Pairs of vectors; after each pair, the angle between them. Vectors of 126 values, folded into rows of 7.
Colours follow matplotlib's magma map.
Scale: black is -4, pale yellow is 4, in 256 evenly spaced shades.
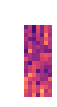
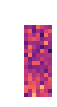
partly aligned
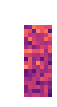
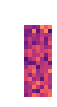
orthogonal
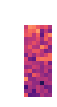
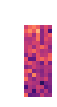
nearly parallel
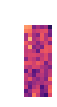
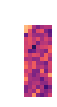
partly aligned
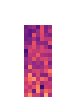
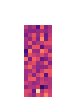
partly aligned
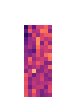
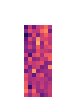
nearly parallel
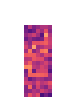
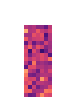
partly opposed
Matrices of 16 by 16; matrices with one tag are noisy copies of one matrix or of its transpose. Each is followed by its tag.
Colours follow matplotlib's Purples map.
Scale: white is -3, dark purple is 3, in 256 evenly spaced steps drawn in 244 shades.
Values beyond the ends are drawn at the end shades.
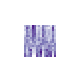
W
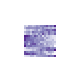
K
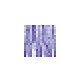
W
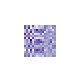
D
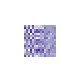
D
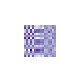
D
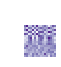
D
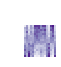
K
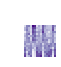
W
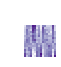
W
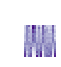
W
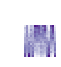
K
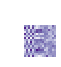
D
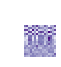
D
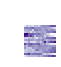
W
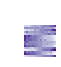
K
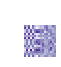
D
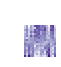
K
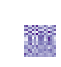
D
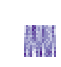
W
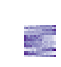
K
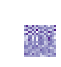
D
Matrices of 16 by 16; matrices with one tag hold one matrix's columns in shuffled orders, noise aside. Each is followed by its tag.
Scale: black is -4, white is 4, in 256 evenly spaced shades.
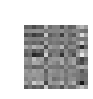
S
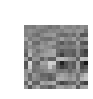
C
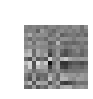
C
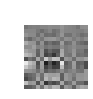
C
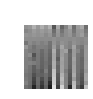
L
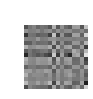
S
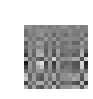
C
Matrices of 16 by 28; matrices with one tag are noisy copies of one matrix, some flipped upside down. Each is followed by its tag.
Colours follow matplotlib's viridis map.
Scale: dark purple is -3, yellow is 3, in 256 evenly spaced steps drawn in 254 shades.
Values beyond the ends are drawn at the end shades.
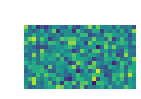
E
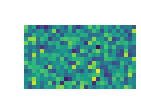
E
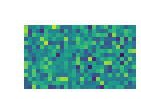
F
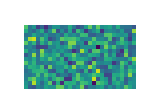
E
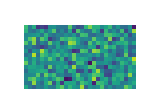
E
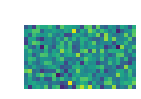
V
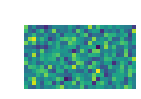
E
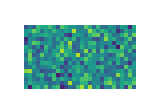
V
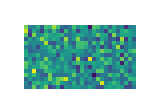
F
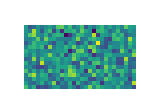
E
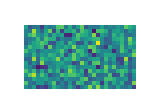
E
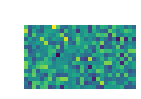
F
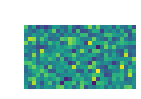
E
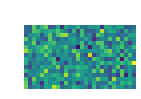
F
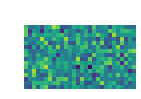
F
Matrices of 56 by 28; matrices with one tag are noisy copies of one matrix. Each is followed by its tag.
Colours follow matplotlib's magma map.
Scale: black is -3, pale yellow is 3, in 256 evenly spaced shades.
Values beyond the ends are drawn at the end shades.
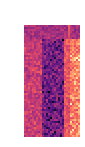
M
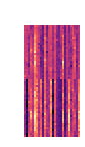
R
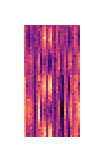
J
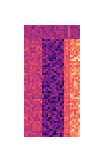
M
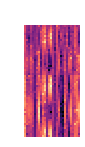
J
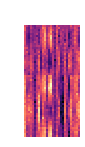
J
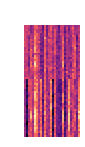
R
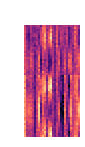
J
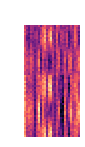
J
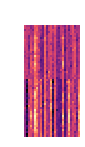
R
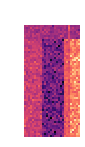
M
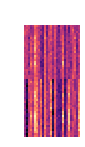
R
